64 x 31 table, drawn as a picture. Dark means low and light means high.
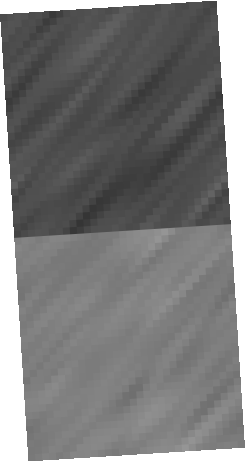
The table splits into 2 rows of 1 panel. Panel 1,1: low, slanting up to the right, faint in contrast. Panel 2,1: middling, slanting up to the right, faint in contrast.
